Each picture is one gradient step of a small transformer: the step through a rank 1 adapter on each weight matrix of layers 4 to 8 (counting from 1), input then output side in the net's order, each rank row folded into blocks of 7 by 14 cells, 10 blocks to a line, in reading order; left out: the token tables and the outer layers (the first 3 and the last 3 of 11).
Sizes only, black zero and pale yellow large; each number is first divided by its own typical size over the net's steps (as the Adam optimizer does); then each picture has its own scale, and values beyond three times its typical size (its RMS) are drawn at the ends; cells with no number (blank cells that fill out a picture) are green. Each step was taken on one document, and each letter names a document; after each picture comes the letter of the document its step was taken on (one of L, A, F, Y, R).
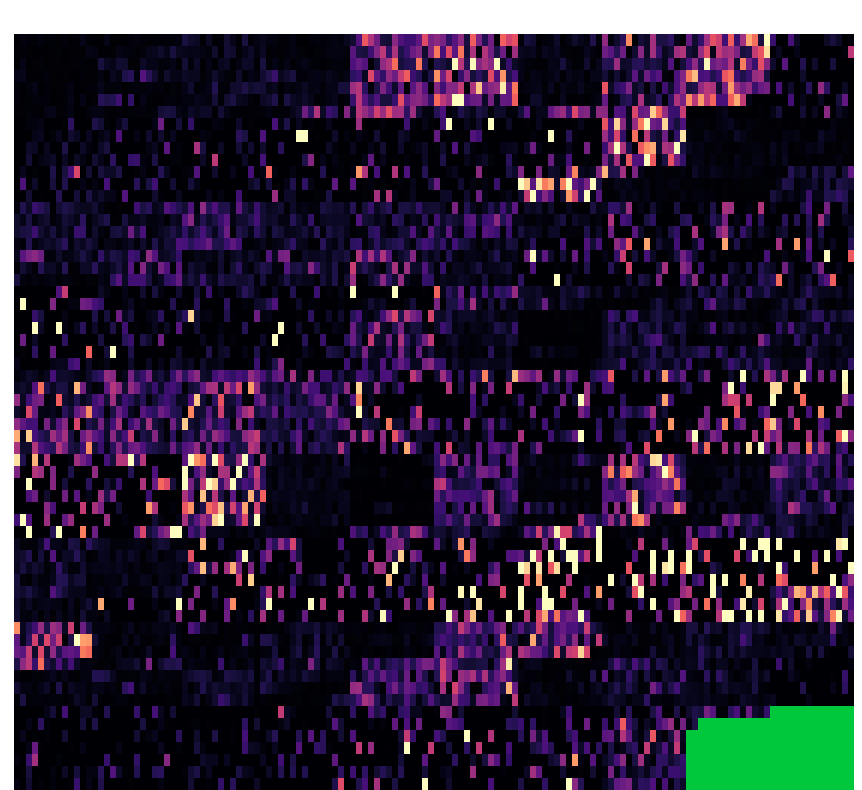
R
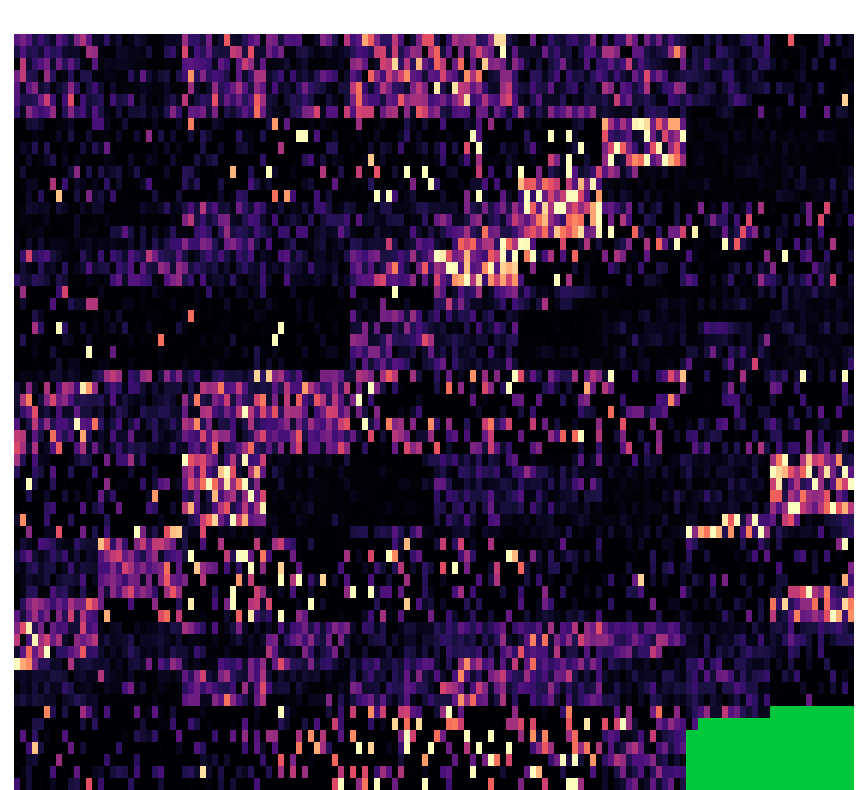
R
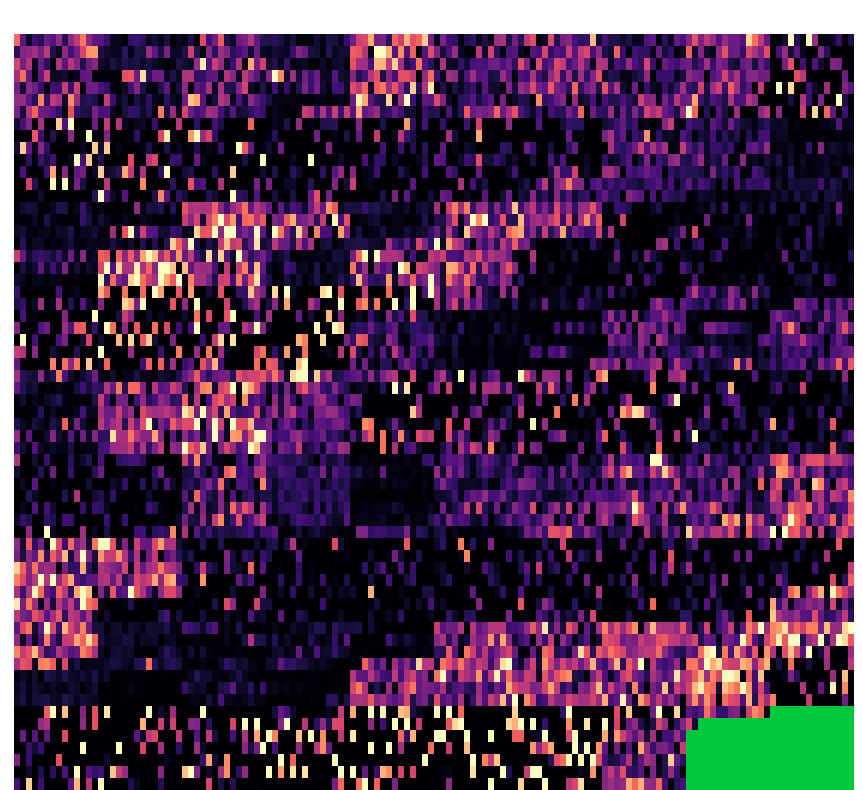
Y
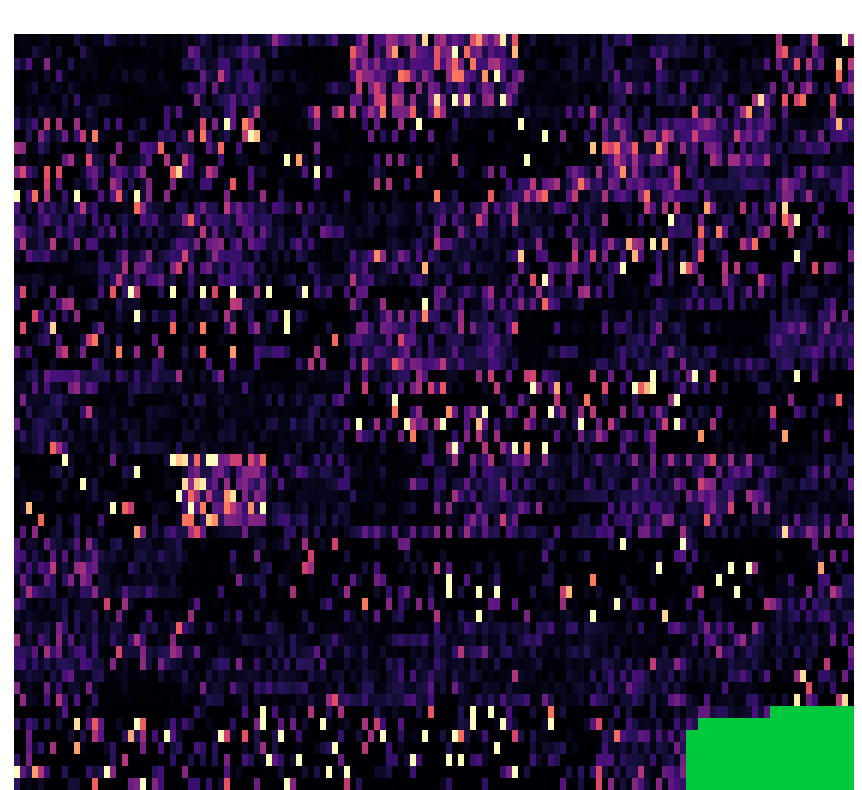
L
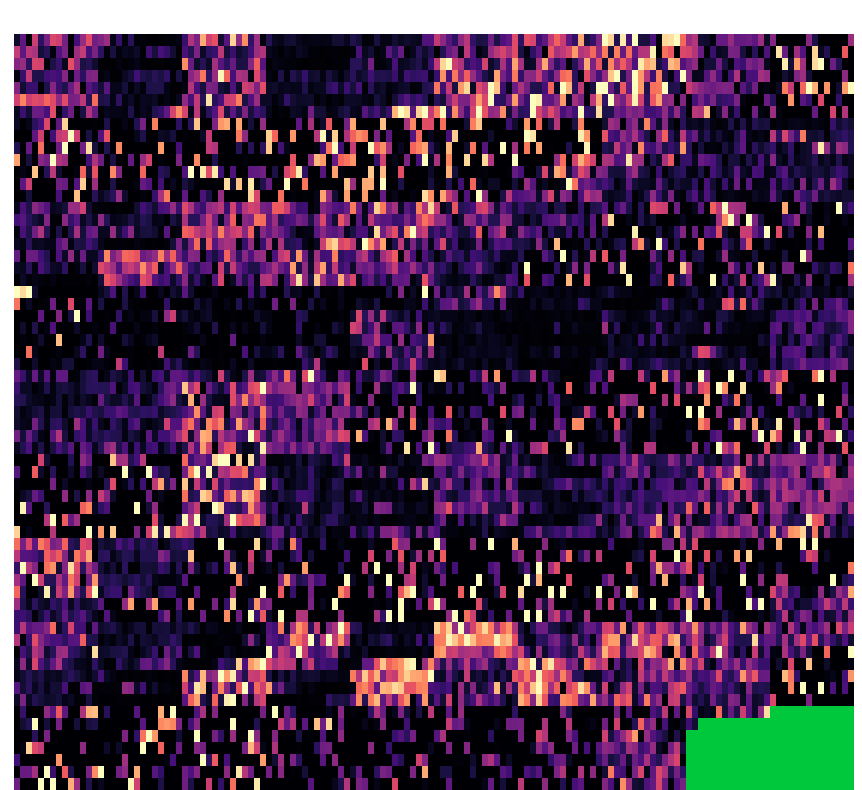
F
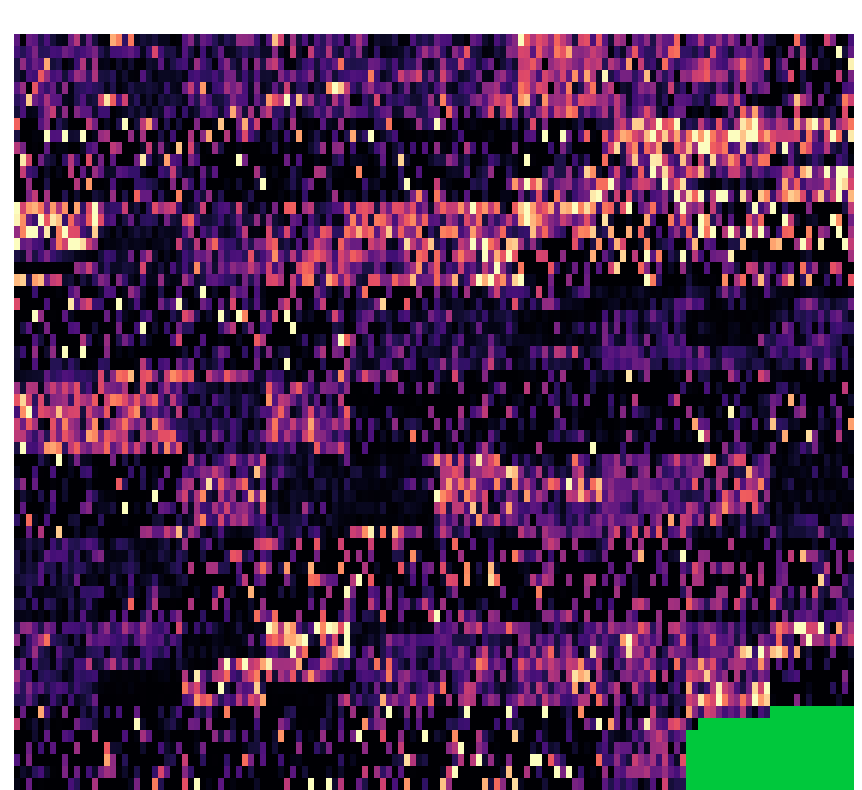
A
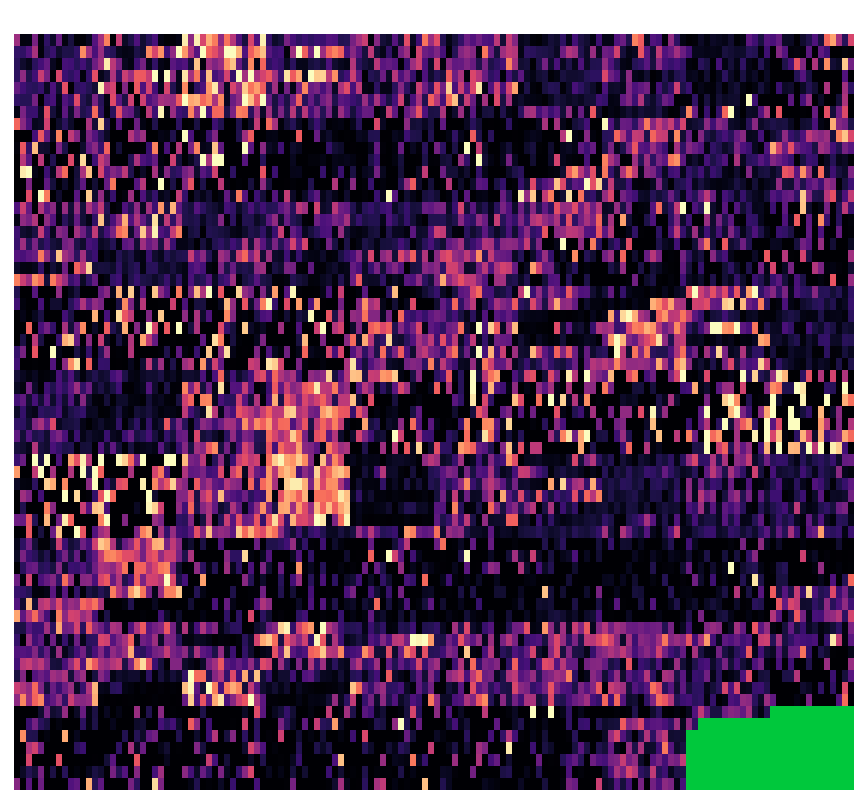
Y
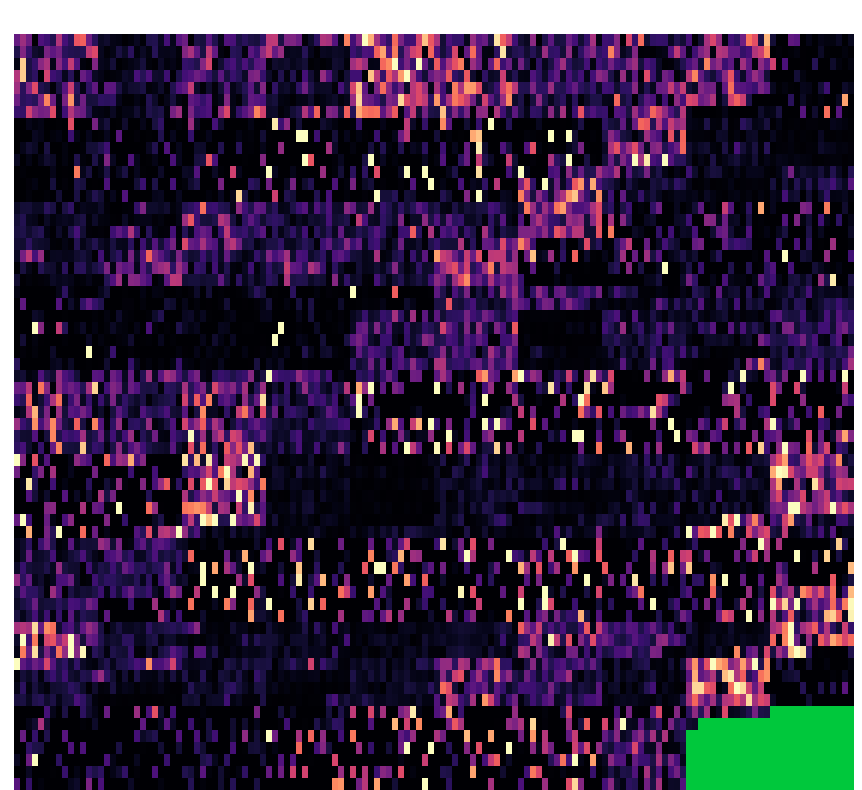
R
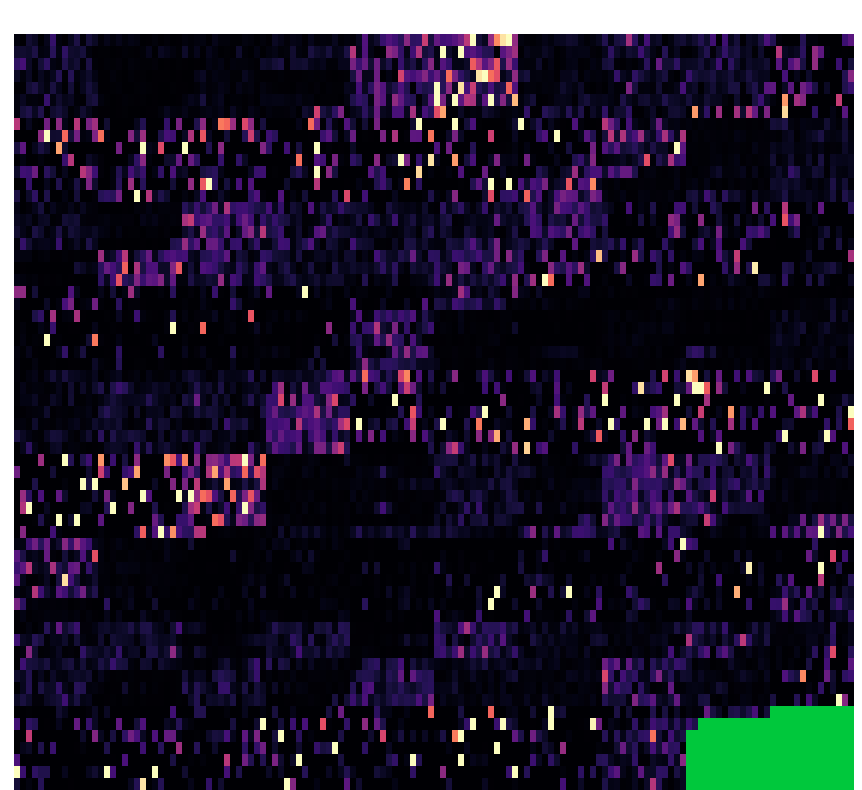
L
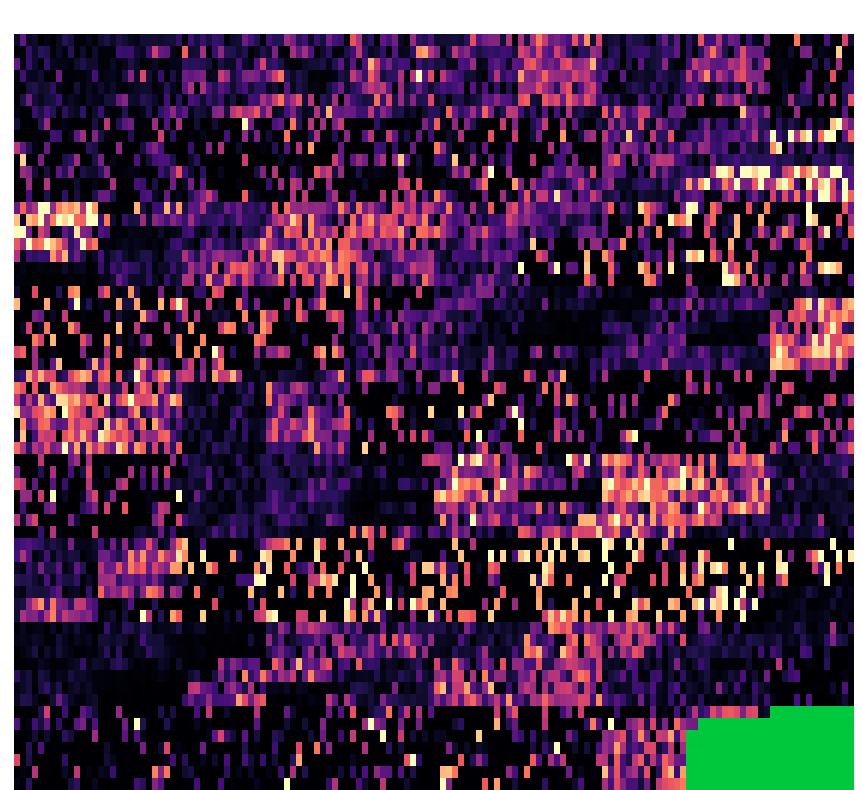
A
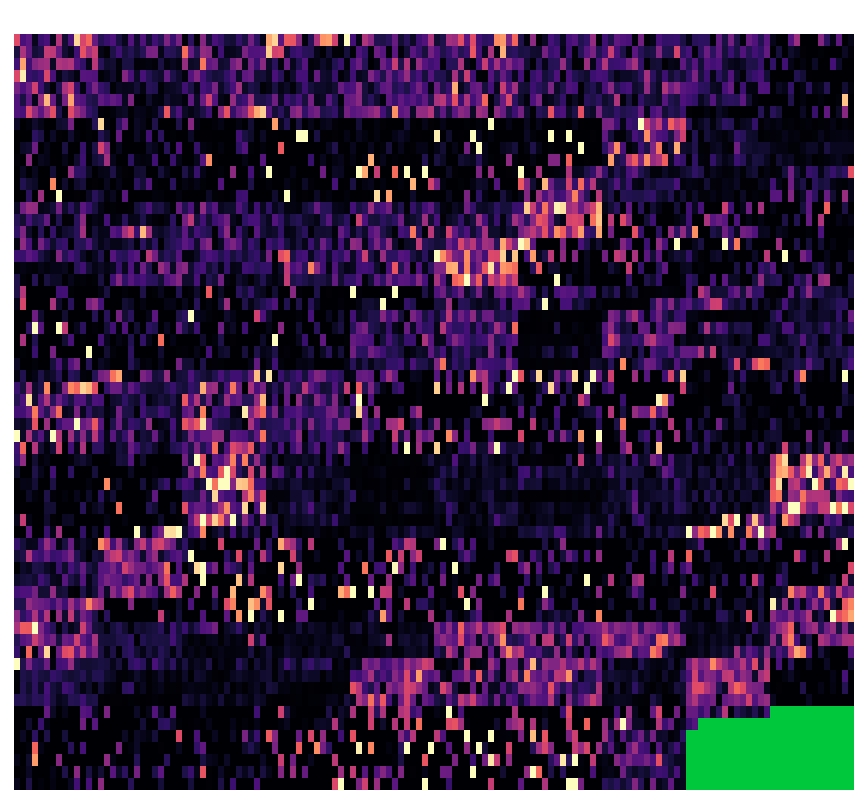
R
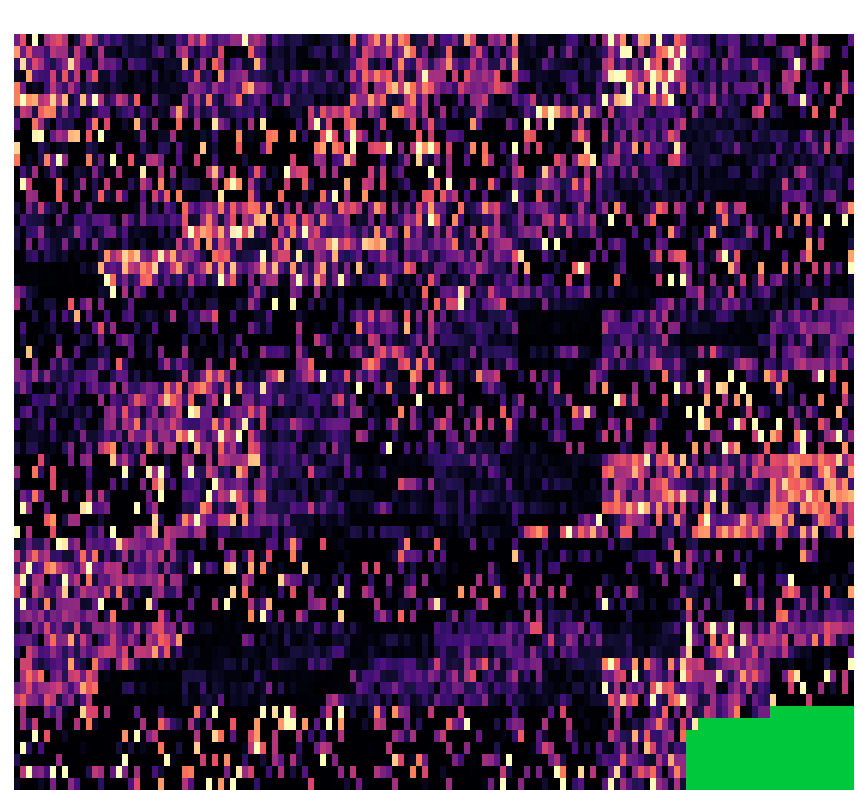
F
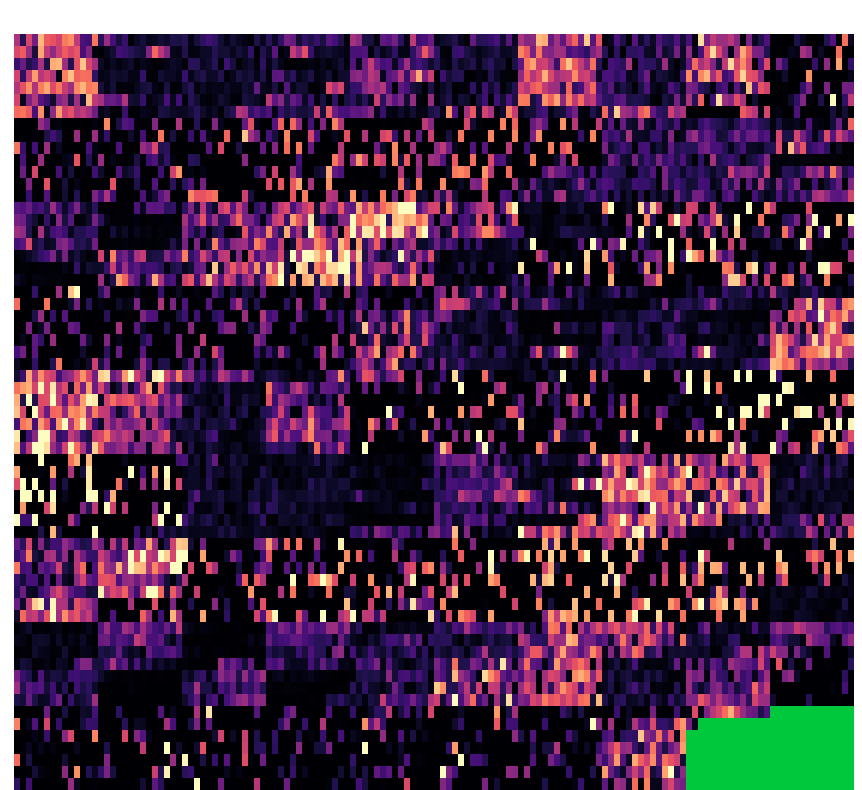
A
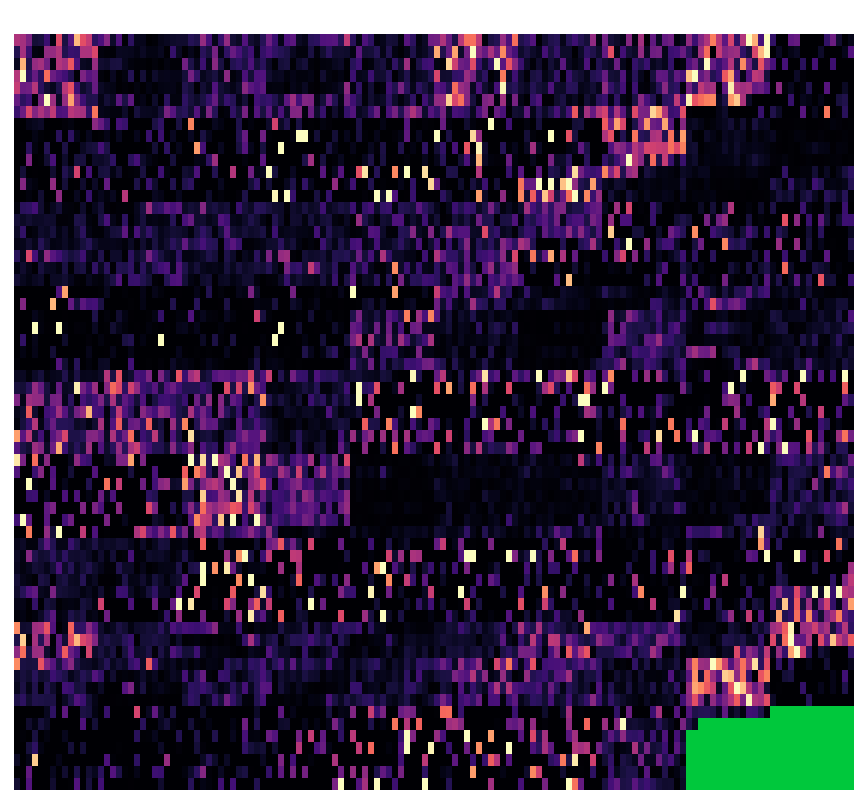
R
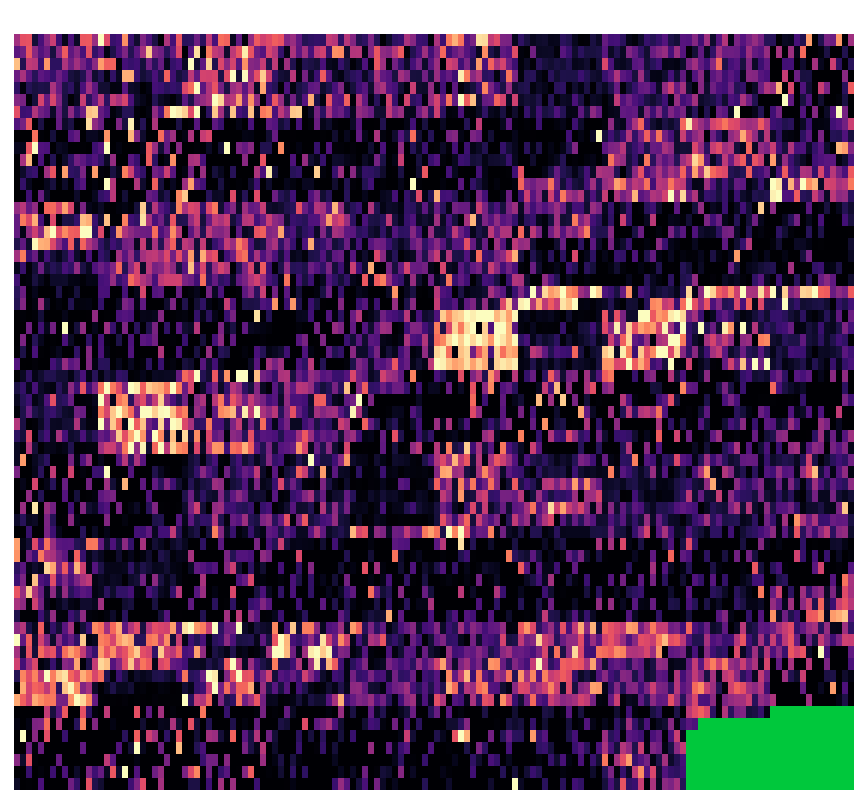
Y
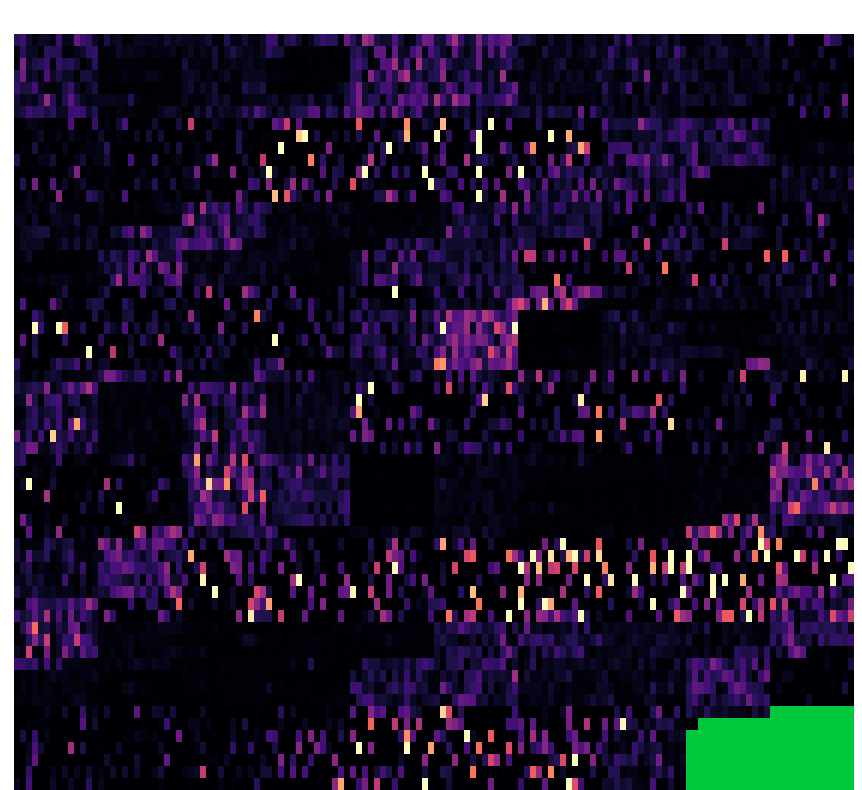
R
